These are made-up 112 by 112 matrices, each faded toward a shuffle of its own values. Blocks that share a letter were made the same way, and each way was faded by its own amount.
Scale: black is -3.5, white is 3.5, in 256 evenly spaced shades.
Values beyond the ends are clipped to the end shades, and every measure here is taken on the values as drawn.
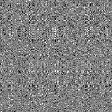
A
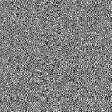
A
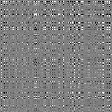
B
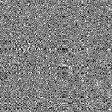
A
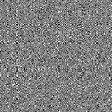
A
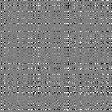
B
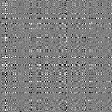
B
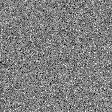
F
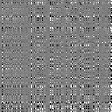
B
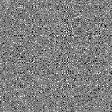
A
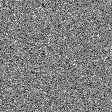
F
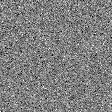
F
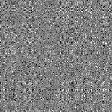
A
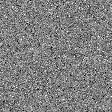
F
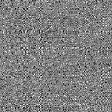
A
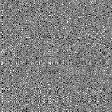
A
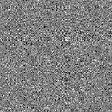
A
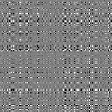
B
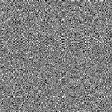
A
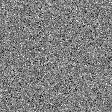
F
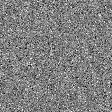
F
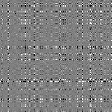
B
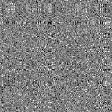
A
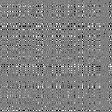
B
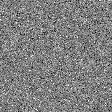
F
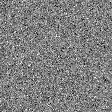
F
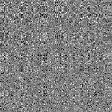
A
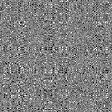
A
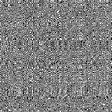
A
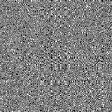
A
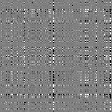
B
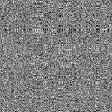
A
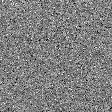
F
